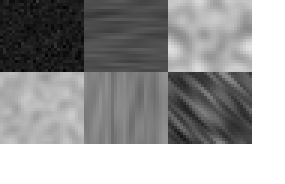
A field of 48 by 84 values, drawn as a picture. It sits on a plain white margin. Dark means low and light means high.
It is made of 2 by 3 panels. Panel 1,1: very low, fine-grained, faint in contrast. Panel 1,2: low, streaked across, faint in contrast. Panel 1,3: high, blotchy. Panel 2,1: high, blotchy, faint in contrast. Panel 2,2: middling, streaked downward, faint in contrast. Panel 2,3: low, slanting down to the right.
